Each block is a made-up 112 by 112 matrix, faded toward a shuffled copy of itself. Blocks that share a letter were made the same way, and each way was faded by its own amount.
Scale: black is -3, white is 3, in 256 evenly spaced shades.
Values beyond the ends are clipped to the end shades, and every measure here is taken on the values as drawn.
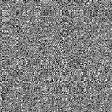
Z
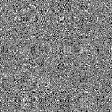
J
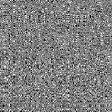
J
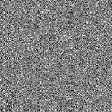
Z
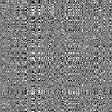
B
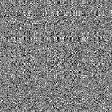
Z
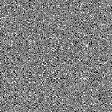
J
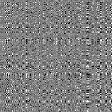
B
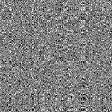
Z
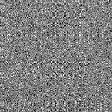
Z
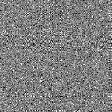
Z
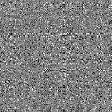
J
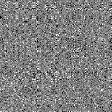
J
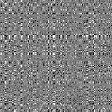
B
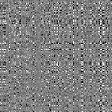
B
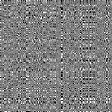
B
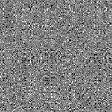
J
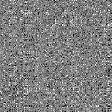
J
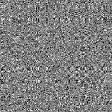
Z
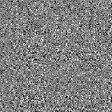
J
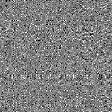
J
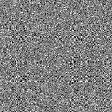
Z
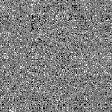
J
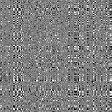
B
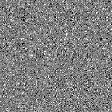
J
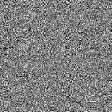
Z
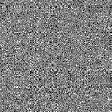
Z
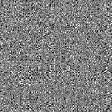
J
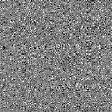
J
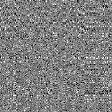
J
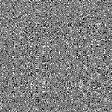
J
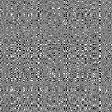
B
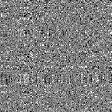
J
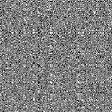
Z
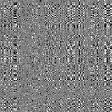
B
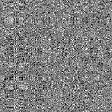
Z
